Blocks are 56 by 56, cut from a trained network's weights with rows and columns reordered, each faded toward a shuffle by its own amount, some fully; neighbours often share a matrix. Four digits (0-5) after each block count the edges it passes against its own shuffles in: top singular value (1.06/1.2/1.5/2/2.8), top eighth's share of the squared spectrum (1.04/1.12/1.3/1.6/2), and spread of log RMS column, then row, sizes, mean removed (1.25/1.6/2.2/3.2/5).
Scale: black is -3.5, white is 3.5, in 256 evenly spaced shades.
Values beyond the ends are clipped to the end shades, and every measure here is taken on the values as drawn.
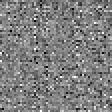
2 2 2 0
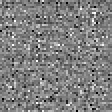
2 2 2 1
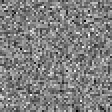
0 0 0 0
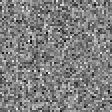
0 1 0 0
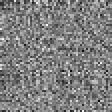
3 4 0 2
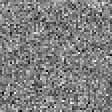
0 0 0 0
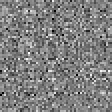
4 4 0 3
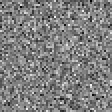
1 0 0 0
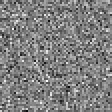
1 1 0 0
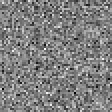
2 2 0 0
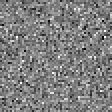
0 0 0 0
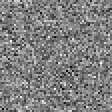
0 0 0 0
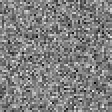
0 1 0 0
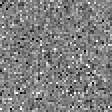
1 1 0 1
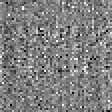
2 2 0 2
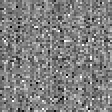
3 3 0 2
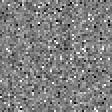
0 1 0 0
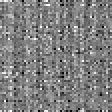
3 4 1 3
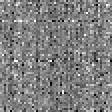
3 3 0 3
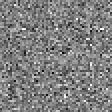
3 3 1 2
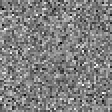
2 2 0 0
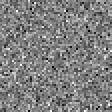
0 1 0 0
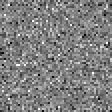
2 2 0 1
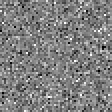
1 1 0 0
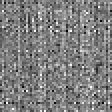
3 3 0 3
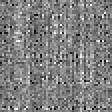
3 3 0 3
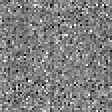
1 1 0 1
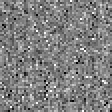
1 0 0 0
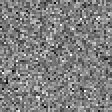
1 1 0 1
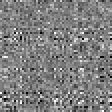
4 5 2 3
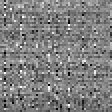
3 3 3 0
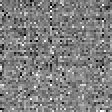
2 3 2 0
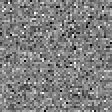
2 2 1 0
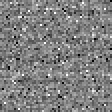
1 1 0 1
